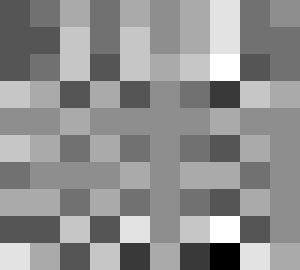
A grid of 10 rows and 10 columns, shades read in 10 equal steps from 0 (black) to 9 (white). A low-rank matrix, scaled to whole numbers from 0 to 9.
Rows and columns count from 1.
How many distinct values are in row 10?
6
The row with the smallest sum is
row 10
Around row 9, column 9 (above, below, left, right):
6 8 9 5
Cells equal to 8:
5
